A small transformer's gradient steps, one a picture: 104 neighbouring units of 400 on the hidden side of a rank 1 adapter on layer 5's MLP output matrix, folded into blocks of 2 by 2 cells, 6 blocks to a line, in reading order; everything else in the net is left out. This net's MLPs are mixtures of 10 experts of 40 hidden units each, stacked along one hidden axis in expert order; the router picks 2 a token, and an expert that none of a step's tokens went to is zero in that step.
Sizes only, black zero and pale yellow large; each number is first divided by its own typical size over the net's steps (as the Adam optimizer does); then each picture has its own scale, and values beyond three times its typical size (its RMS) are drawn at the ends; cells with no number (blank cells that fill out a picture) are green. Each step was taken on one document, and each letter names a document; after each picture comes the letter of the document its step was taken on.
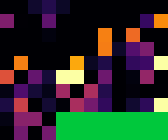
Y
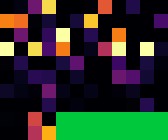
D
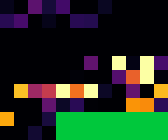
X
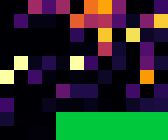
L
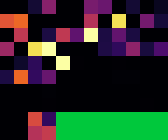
D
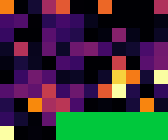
X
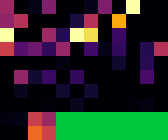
D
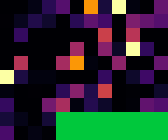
L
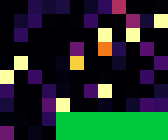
L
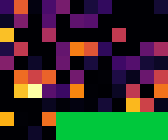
X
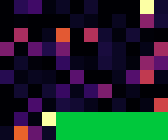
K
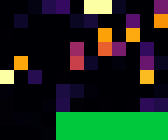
L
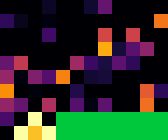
Y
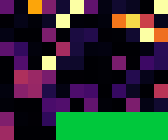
X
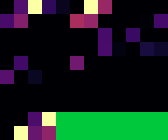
K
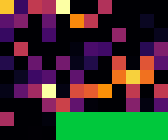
X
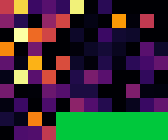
Y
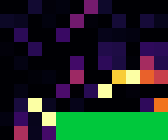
K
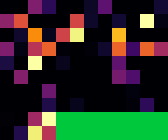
D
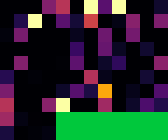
L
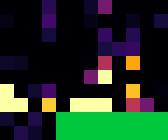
Y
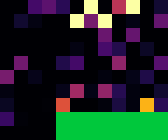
L
